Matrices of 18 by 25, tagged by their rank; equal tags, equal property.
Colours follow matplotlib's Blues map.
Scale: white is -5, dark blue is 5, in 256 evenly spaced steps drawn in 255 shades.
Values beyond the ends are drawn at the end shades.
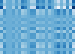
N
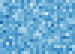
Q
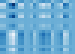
N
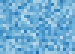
Q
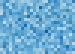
Q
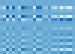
N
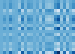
N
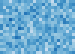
Q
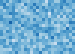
Q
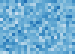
Q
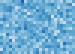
Q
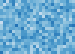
Q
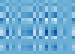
N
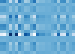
N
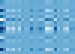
N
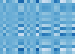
N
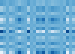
N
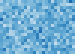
Q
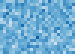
Q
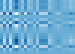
N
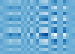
N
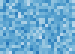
Q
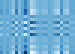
N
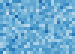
Q
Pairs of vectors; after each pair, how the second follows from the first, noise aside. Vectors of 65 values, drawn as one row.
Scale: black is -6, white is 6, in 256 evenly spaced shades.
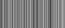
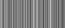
negated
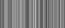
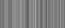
shrunk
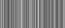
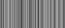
negated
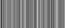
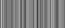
negated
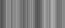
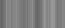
shrunk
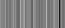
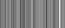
negated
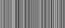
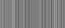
shrunk
